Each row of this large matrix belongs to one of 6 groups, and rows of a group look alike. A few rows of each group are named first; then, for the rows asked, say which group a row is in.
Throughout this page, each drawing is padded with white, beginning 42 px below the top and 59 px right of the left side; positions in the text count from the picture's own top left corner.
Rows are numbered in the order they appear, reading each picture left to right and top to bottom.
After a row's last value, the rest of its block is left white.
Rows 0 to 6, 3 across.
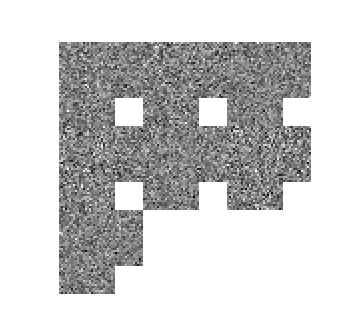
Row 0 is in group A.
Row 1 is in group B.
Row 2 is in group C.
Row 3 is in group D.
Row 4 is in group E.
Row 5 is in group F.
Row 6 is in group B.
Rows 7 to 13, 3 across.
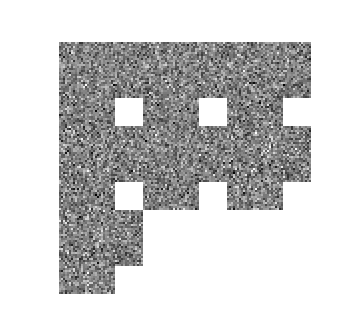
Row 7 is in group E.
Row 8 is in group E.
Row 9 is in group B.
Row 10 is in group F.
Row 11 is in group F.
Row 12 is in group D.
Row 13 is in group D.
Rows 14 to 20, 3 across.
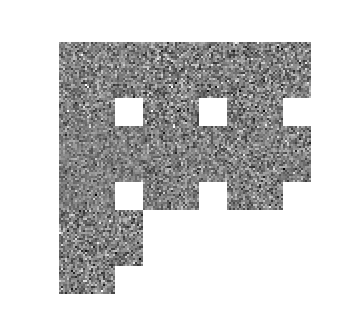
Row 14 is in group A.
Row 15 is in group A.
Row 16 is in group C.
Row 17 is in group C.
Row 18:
C
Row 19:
B
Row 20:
B
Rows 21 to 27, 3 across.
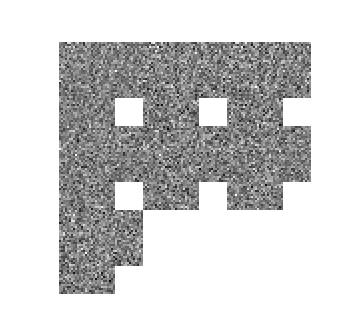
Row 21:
F
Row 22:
F
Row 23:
F
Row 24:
B
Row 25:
B
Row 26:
A
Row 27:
E
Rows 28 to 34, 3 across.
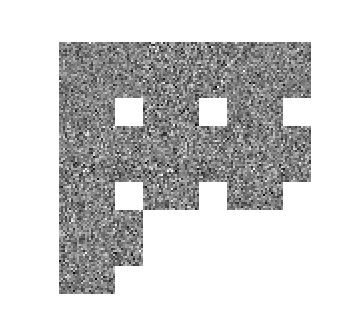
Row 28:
C
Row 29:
F
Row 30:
B
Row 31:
D
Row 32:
D
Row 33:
E
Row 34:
E
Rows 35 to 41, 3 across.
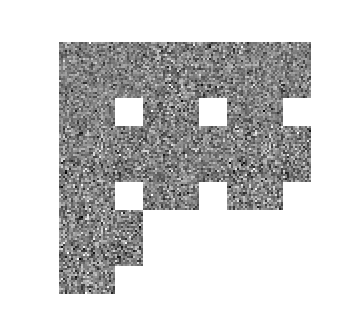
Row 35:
C
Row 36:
A
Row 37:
E
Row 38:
D
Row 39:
A
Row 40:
D
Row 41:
D
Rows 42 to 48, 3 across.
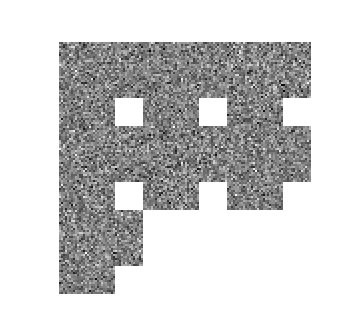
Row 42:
B
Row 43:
C
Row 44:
E
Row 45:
B
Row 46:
C
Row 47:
A
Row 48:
E
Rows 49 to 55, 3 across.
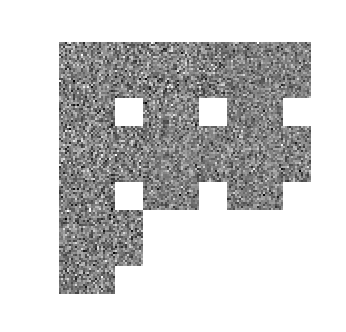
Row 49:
F
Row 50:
D
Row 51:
C
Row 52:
F
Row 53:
E
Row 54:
E
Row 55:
C
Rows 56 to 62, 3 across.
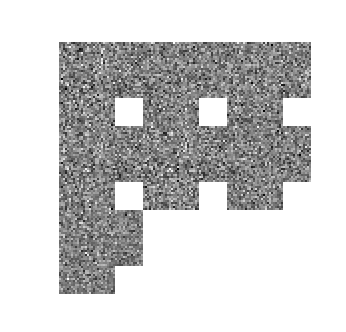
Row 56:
D
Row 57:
C
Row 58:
E
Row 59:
D
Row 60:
D
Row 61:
C
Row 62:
A
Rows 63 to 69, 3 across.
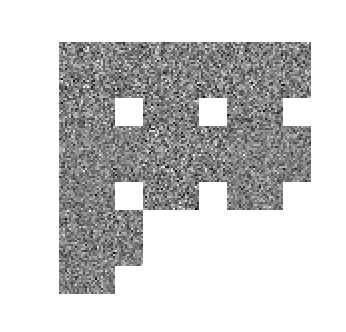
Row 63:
D
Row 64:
E
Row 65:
E
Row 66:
E
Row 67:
F
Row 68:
B
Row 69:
C
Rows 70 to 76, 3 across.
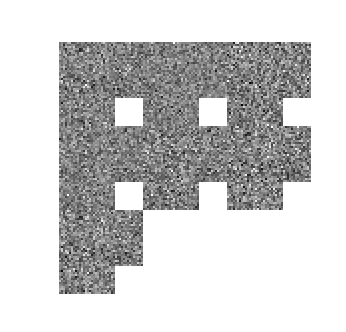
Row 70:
D
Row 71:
C
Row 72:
F
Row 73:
A
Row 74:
A
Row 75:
D
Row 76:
D
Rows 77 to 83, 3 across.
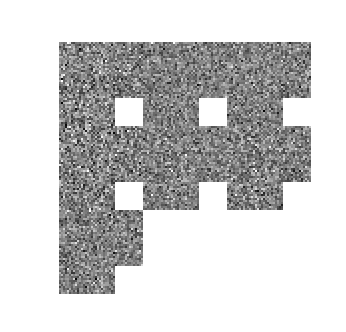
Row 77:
D
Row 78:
C
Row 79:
E
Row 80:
F
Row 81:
A
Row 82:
A
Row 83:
C
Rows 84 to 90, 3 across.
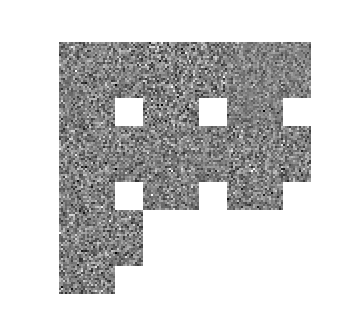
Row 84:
B
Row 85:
F
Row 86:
E
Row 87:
B
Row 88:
A
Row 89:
E
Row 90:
B
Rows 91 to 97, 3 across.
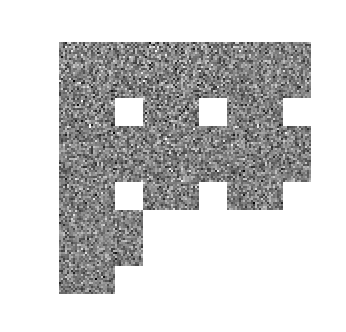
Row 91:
F
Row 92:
F
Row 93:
F
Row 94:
C
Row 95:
A
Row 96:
C
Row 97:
E
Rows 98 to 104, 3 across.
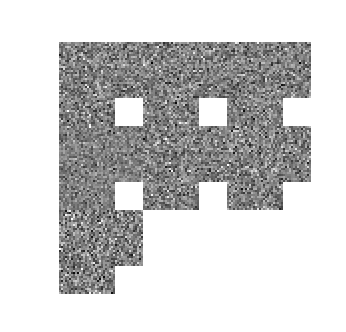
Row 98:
A
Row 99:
B
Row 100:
C
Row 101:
C
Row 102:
A
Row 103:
F
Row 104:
F
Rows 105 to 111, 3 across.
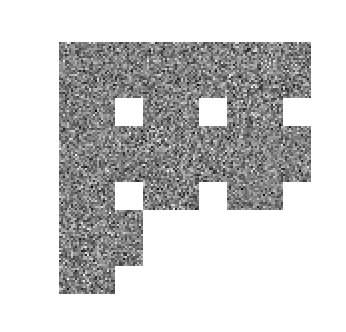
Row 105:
C
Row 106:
C
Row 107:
D
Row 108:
B
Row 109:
F
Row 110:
E
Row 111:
A
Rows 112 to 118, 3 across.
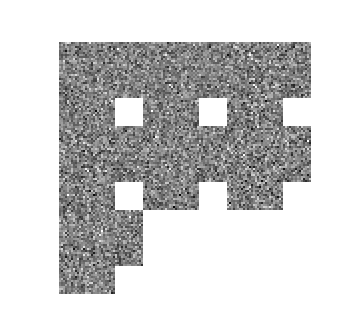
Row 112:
C
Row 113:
A
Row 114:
A
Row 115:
A
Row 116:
E
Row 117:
B
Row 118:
D
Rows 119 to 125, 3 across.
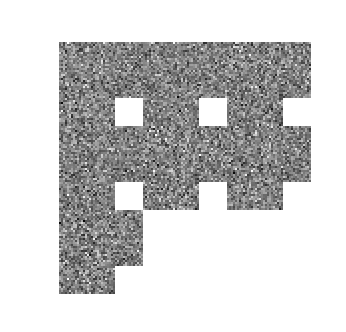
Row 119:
D
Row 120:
C
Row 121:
F
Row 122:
A
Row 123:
F
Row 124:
D
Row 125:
A
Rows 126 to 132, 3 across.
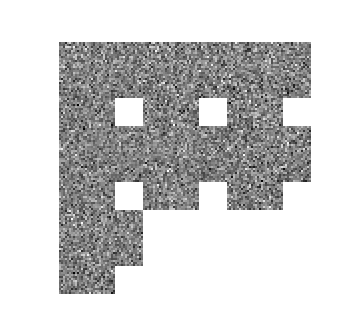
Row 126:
F
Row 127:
F
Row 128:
D
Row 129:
B
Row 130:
D
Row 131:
B
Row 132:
F
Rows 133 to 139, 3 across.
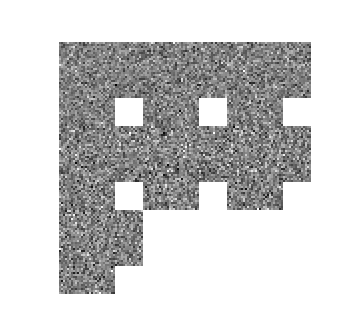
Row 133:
B
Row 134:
C
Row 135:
B
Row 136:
B
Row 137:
D
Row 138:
F
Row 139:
F
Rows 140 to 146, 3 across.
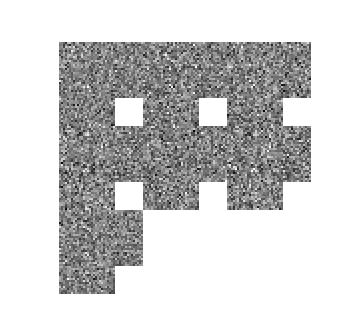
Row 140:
F
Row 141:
A
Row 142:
E
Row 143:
D
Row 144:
C
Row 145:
D
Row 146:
A
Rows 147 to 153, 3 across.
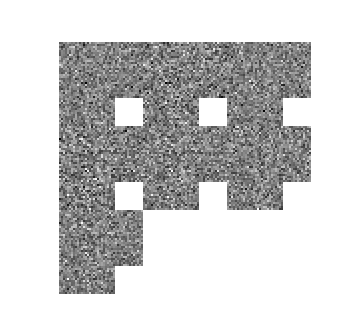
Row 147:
B
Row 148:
B
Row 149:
E
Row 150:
A
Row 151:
A
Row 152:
F
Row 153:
A
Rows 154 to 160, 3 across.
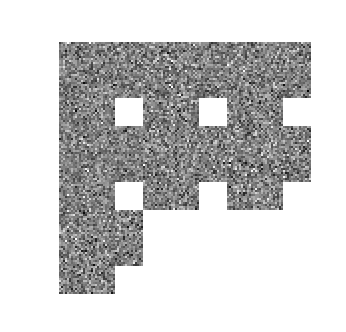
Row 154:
C
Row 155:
A
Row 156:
B
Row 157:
A
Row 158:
F
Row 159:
D
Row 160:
B
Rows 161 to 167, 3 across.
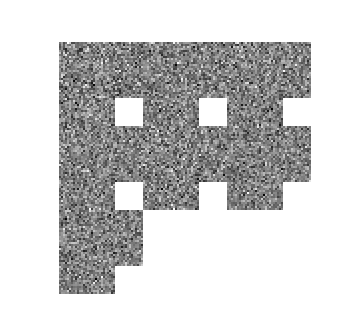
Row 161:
D
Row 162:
C
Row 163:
F
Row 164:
F
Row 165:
F
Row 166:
C
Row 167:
C
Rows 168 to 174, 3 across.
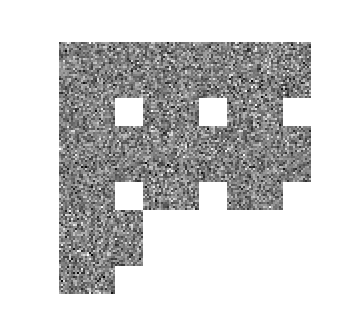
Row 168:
C
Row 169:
A
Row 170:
D
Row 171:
B
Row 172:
D
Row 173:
B
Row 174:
F
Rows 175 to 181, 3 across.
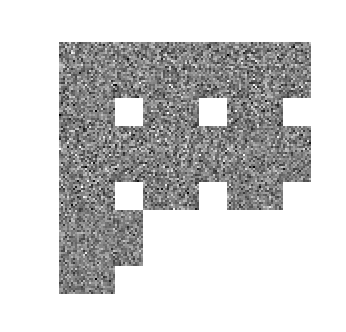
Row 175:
E
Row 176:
A
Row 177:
A
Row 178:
B
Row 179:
F
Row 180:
B
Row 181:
E
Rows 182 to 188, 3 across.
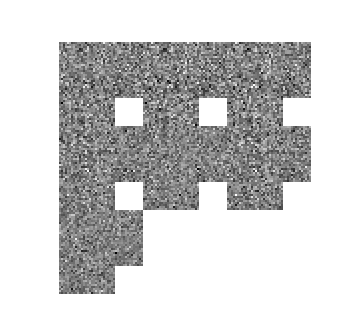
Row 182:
D
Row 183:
D
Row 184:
D
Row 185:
A
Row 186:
E
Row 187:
A
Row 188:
B
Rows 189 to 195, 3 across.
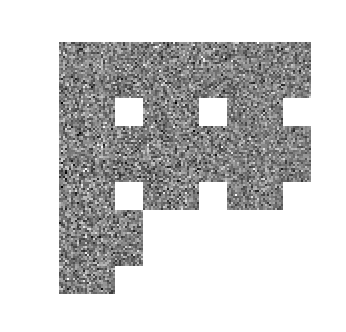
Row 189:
D
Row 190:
B
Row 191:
C
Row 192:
D
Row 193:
C
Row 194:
A
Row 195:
A
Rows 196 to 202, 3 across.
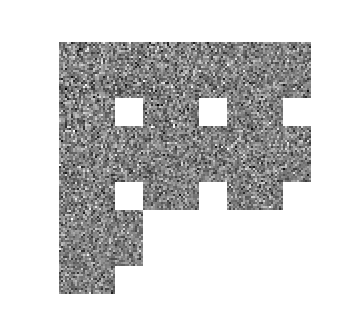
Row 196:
D
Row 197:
F
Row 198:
B
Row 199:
F
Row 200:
C
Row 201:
B
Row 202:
F
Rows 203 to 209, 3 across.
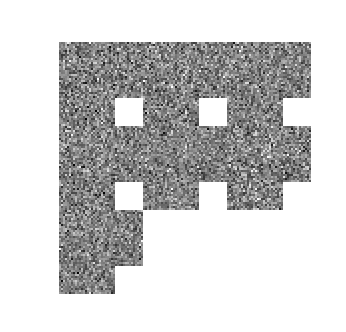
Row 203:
C
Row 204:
F
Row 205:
F
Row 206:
F
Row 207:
D
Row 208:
D
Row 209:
F
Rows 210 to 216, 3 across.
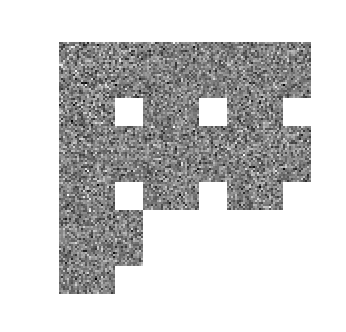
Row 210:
B
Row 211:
C
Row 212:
B
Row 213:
A
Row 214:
C
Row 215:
B
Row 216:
C
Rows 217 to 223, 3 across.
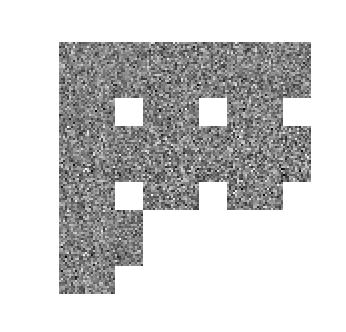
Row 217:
E
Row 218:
C
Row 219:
D
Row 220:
D
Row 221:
A
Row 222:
E
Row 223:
D
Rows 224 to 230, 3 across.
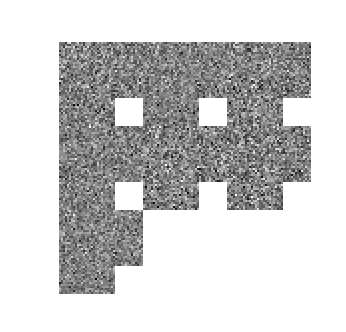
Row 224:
F
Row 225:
E
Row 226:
D
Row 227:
C
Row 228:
E
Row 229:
A
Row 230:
E
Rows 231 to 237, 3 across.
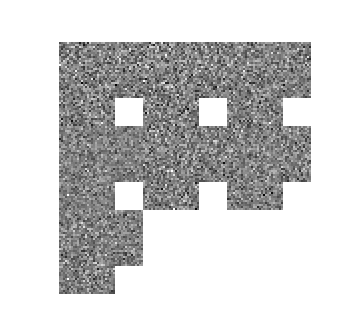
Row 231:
B
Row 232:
F
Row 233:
B
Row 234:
A
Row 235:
F
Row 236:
E
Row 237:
A
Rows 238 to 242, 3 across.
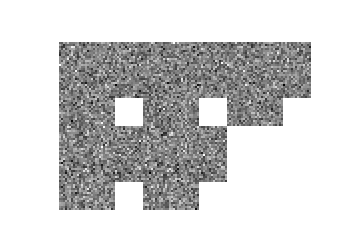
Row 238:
B
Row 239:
C
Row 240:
B
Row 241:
D
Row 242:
D
